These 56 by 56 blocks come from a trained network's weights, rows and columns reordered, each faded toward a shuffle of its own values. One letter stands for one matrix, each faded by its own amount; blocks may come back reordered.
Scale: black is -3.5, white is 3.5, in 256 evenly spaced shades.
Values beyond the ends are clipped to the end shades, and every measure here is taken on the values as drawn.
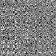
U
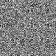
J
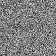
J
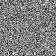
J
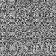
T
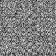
T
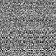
T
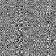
U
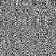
U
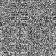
T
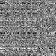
T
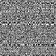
T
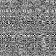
T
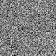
J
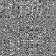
U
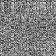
T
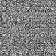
T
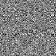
U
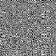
U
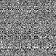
T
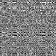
T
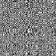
U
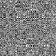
U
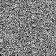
J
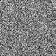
J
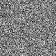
J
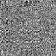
U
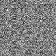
J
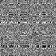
T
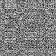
T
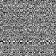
T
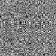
U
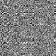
U
